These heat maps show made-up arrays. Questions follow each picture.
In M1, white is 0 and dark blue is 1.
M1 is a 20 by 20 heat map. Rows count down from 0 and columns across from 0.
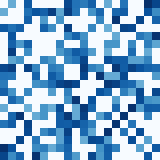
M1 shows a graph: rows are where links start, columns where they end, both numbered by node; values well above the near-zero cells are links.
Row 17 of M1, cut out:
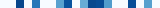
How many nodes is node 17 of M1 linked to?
10
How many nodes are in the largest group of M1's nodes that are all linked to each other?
6
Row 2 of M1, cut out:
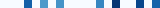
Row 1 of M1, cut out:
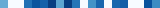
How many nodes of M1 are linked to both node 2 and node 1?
6
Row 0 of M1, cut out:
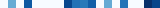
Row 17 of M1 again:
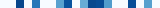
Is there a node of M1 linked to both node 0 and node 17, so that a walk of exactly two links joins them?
yes
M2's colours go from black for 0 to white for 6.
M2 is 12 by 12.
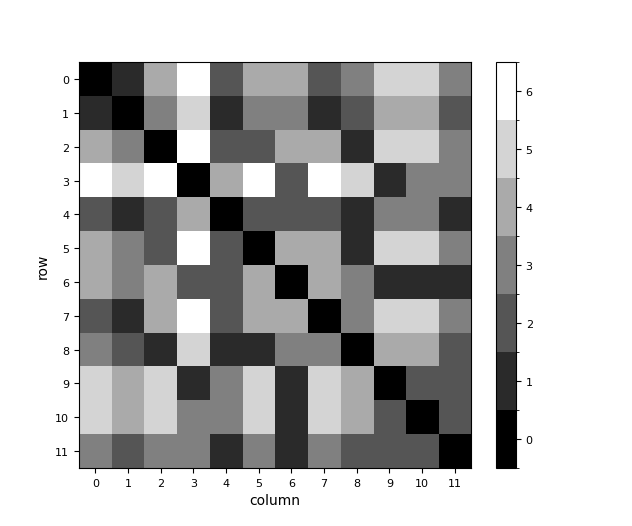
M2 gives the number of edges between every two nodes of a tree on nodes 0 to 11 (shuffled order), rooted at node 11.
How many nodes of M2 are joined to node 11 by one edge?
2
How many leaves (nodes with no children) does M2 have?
6
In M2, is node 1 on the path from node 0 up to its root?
yes
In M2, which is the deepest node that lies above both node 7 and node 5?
4
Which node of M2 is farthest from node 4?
3
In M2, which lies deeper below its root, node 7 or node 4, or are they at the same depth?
node 7
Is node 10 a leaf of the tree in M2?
yes
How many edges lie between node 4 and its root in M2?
1
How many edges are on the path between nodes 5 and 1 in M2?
3
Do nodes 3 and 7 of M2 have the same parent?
no
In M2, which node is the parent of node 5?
8
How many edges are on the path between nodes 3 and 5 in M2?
6
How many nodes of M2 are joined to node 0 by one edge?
1
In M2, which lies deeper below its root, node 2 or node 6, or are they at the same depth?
node 2
